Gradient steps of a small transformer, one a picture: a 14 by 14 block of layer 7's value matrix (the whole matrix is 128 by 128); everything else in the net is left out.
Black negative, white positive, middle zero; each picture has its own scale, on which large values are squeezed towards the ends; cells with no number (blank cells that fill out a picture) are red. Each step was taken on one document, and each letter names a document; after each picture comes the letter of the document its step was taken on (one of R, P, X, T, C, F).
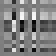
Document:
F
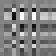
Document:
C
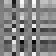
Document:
C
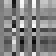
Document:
C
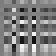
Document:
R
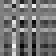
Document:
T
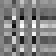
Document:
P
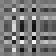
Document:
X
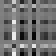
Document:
T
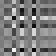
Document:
X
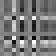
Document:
X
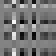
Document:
T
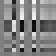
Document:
F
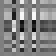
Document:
F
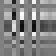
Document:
F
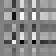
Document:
C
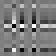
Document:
P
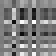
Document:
R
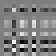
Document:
R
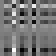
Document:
T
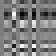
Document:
R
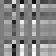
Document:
C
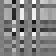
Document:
F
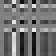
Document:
T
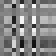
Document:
C
